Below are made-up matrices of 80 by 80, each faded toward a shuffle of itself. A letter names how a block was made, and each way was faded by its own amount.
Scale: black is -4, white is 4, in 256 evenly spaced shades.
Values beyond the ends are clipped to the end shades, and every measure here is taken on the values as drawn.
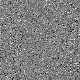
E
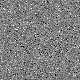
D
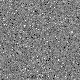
D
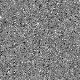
E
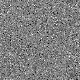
E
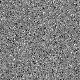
E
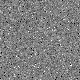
D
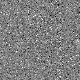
E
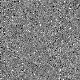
E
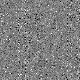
E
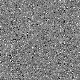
E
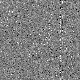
E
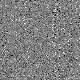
E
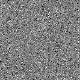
E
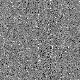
E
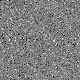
D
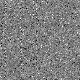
E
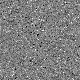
D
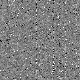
E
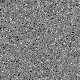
D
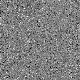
E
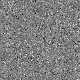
D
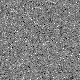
D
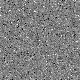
D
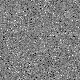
D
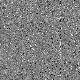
E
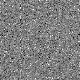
E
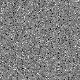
E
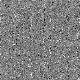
E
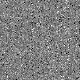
E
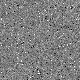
D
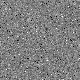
D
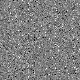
E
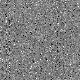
E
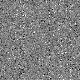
E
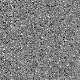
E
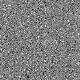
E
